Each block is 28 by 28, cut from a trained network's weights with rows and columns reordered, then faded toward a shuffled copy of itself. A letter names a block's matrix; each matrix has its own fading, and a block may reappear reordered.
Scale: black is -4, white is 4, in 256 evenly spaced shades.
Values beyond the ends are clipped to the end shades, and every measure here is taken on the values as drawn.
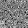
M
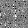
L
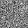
M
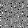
L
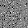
L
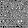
L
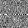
M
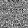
M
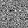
M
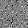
L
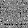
L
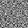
M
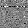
M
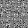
L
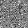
L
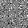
L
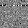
M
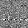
M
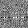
M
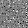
L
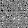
L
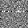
M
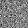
M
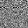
M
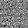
L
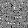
L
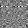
M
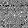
L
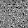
L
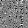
L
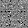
L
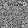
M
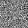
M
